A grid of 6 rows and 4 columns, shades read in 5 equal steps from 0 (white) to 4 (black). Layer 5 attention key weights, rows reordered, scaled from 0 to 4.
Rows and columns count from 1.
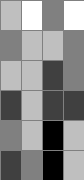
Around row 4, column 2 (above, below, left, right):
1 1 3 3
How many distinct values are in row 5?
3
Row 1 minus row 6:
-2 -2 -2 -1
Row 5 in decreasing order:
4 2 1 1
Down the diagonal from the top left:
1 1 3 3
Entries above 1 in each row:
1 2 2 3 2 3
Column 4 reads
0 2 2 3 1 1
